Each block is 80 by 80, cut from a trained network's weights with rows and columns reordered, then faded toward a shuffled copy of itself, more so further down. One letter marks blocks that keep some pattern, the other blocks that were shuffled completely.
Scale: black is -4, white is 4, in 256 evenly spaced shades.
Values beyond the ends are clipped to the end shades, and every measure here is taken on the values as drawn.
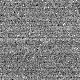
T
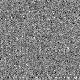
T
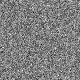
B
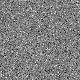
B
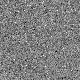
B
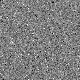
B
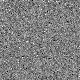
B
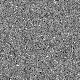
B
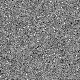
B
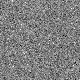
B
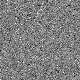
B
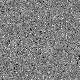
B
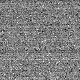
T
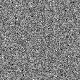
T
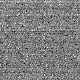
T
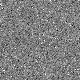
B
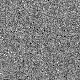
T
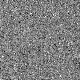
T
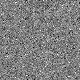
T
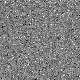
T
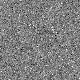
B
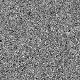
B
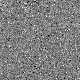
B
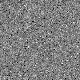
T
